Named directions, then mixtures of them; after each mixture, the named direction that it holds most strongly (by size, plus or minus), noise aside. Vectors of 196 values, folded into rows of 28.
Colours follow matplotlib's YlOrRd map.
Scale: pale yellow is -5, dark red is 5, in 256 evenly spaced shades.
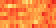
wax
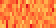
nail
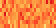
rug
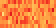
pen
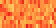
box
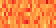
rug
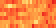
wax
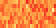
nail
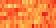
wax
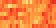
wax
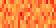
rug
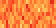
nail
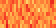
nail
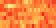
wax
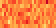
rug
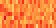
box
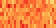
rug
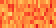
box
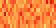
rug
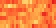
wax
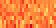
box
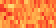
box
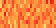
rug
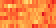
wax
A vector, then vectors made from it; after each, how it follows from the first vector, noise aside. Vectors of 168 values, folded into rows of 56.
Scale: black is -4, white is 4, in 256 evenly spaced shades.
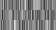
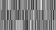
reversed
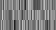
negated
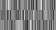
reversed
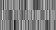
negated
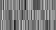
negated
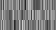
negated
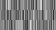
reversed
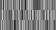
negated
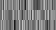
negated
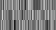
negated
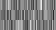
reversed
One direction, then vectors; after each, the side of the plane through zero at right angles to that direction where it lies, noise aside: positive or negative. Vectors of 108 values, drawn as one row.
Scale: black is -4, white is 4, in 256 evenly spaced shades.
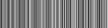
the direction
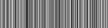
negative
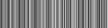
positive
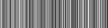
negative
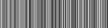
negative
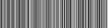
positive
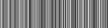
negative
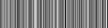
negative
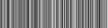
positive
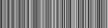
positive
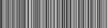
positive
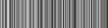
negative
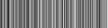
positive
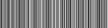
positive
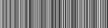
negative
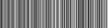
positive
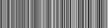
positive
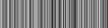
negative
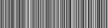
positive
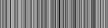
negative
